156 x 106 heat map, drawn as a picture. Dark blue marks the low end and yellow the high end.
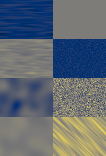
The table splits into 4 rows of 2 panels. Panel 1,1: very low, streaked across, faint in contrast. Panel 1,2: middling, flat. Panel 2,1: middling, streaked across, faint in contrast. Panel 2,2: very low, fine-grained, faint in contrast. Panel 3,1: low, smooth. Panel 3,2: middling, fine-grained, strong in contrast. Panel 4,1: middling, smooth, faint in contrast. Panel 4,2: high, slanting down to the right.
